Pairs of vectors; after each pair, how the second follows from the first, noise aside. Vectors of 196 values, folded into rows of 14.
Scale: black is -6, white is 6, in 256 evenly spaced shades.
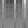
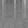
shrunk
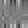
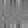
shrunk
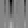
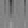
shrunk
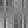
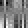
scaled up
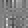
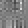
reversed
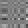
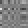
reversed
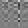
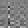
reversed
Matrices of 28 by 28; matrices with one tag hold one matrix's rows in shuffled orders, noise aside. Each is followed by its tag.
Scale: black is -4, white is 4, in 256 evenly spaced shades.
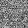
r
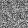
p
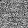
r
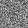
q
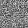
p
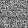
r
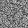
q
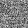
r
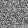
p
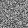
q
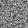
q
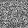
r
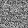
r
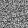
p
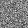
q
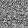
p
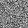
q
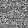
r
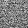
r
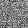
p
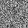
q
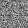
p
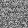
r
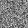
q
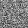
p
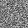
q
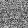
r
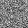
q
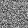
p
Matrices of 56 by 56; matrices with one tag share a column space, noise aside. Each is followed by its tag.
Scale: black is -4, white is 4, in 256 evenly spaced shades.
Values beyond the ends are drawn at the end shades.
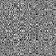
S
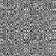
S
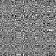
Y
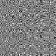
Y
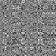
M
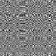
Y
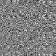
Y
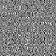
M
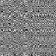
Y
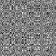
M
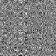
M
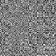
M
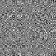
Y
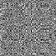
S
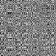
M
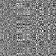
S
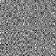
M
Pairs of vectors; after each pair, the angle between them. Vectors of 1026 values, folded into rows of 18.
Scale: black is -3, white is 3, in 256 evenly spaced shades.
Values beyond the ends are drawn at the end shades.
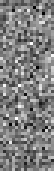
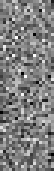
orthogonal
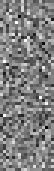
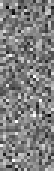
orthogonal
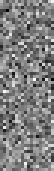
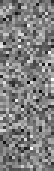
partly opposed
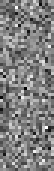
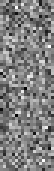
nearly parallel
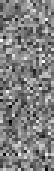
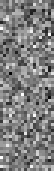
partly opposed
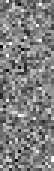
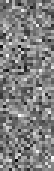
nearly parallel
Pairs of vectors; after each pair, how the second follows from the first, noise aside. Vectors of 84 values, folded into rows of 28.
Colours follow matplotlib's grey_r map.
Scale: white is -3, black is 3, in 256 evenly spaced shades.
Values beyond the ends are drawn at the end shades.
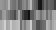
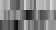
reversed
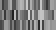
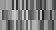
reversed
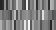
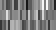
shuffled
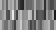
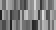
reversed
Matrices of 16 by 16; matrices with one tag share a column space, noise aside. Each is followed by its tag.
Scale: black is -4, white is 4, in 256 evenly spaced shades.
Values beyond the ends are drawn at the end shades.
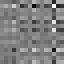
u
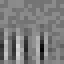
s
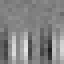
s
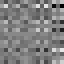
u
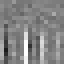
s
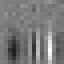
s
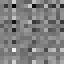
u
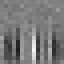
s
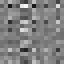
u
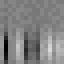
s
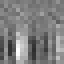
s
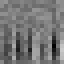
s
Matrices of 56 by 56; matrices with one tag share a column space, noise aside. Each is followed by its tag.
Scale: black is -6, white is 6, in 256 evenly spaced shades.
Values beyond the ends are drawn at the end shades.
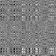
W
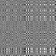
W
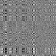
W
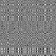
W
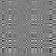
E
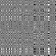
W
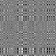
W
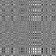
W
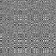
E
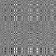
W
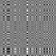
W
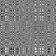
W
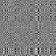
W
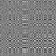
E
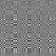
E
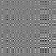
E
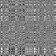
W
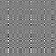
E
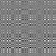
E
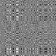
W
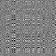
E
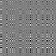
E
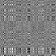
W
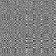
E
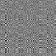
E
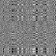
W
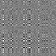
E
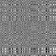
W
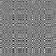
E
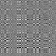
E
